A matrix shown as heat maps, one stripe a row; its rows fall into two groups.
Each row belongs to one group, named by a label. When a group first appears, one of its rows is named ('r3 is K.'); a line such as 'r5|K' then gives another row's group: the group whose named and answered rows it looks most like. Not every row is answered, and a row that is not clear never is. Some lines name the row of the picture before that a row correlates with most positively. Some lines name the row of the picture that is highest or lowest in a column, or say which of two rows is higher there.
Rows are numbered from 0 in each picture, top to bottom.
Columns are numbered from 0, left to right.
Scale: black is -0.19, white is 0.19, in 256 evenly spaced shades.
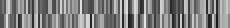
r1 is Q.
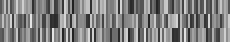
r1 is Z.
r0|Q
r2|Q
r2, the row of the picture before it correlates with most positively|1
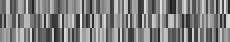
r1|Z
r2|Q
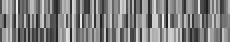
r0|Z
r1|Z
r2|Z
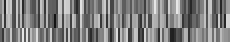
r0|Z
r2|Q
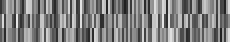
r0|Z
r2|Z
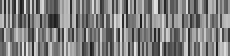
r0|Z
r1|Z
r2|Q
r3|Q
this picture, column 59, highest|1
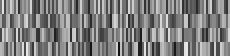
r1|Q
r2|Z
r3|Q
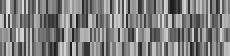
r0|Q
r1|Z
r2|Q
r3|Z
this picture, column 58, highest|0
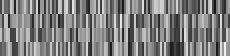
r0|Z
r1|Q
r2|Q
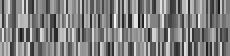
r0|Q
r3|Q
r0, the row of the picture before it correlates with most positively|3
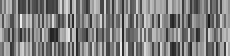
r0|Z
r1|Q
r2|Z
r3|Q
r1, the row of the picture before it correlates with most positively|3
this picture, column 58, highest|0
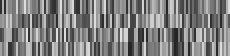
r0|Z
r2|Q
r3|Q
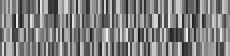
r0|Z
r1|Z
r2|Q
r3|Z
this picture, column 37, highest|0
